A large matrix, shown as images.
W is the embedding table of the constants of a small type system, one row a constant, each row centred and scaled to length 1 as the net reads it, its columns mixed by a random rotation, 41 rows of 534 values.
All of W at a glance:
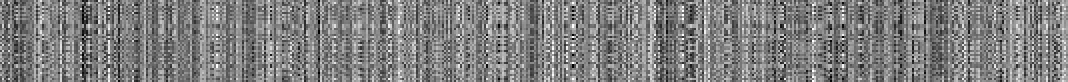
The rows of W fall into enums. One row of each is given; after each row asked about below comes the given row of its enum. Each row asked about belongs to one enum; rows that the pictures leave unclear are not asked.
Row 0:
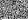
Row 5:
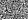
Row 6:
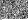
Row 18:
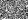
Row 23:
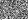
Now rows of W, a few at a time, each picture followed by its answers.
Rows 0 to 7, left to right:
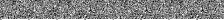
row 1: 18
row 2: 6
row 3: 5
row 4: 23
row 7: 5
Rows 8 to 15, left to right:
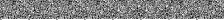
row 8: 0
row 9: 5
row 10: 0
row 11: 0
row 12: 18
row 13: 18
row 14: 6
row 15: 0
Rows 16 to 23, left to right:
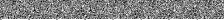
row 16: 0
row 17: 5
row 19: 5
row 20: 6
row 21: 23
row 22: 18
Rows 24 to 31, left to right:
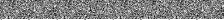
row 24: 23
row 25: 18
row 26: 23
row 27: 5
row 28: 23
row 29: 0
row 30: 23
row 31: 18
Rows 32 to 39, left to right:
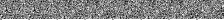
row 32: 5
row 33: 5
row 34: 23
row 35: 6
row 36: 0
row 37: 23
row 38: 6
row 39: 18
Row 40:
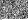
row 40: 6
